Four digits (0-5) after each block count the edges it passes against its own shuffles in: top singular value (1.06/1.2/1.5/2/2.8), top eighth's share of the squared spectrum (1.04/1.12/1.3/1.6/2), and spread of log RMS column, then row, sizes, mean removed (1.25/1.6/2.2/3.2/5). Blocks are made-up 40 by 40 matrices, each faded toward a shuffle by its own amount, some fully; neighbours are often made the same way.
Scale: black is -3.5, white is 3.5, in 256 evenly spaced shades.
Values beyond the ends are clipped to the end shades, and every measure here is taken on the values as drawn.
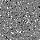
0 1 0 0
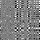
4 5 3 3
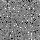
2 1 0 0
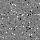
1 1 0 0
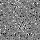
1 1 0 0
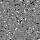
0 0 0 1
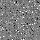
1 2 1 0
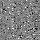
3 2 0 0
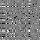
4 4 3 2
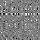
4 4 2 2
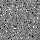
0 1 0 0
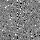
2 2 1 0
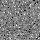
0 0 0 0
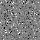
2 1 0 0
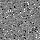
2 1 0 0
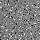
0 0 0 0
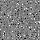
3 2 0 1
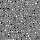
1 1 0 0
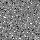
0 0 0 0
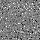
2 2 0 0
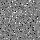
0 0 0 0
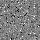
0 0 0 0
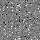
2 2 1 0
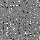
1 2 1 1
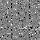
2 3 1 1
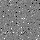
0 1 0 0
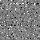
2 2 0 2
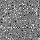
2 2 0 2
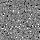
1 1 0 1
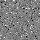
1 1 0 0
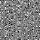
2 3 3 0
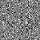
3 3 2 0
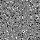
2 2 1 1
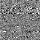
2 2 0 3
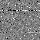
2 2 0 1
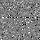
2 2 0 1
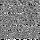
2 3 0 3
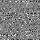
1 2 0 2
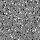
0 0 0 0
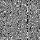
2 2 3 0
